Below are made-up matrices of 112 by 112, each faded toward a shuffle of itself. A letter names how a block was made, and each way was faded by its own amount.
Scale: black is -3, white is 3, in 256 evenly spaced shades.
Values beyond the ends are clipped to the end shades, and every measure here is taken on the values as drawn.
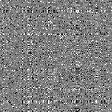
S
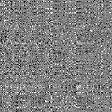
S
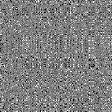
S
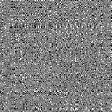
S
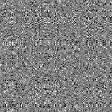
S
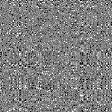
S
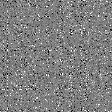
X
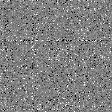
X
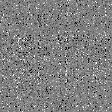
X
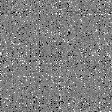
X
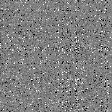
X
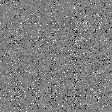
X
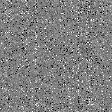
X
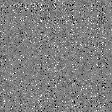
X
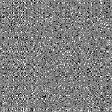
S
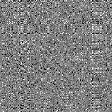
S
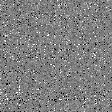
X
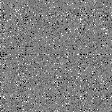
X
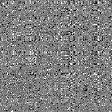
S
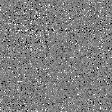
X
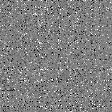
X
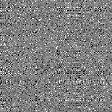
S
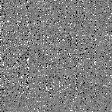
X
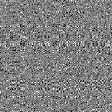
S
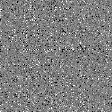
X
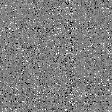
X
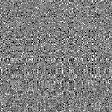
S
